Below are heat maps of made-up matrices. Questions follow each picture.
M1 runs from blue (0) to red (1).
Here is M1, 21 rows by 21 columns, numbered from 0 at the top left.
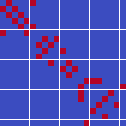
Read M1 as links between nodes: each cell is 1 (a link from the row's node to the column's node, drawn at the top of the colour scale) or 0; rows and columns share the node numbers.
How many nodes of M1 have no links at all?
0
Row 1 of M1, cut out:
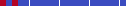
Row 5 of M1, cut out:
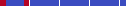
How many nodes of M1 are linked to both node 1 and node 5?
1
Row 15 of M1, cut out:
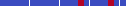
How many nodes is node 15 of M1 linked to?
2
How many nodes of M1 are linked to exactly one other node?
5
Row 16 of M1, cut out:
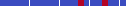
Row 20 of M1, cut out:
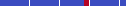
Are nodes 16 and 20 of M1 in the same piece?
yes
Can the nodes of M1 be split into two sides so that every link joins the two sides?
yes
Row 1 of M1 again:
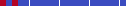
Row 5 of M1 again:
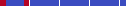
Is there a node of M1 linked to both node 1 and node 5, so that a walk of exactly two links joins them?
yes
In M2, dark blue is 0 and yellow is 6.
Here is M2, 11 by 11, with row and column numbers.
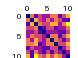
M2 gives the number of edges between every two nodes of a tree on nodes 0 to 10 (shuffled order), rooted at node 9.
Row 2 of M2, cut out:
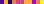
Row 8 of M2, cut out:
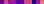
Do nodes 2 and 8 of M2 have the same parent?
no
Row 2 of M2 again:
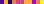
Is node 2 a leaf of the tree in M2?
yes
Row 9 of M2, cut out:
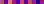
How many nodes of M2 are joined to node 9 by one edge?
3
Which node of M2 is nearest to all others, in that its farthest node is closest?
4
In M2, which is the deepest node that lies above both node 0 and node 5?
8
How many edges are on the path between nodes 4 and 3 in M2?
1
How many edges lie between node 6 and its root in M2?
1
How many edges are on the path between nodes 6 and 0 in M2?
4
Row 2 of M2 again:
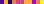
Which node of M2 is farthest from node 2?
10
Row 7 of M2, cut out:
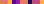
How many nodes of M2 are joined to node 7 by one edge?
1
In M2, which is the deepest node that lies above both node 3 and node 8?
4
